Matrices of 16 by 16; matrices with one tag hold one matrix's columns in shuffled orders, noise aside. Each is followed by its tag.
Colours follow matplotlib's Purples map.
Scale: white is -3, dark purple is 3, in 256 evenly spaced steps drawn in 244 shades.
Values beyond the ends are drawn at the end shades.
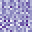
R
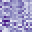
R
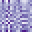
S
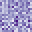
R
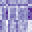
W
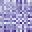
S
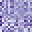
R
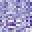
R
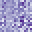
R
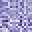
R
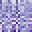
S
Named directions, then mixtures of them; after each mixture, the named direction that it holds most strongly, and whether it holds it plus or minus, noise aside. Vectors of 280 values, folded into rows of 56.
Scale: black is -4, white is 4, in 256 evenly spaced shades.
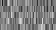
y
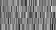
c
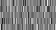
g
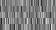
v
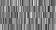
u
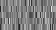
c, plus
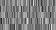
v, plus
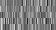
v, minus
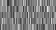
g, minus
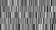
c, plus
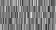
u, plus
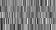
v, plus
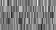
y, minus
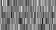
y, minus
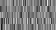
g, plus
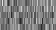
y, minus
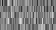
y, plus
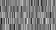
v, plus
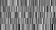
c, plus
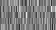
c, plus
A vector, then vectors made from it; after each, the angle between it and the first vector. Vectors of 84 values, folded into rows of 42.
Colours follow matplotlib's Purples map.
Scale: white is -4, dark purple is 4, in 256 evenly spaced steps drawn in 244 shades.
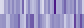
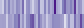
nearly parallel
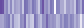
nearly opposite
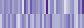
partly opposed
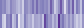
partly opposed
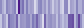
orthogonal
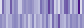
orthogonal
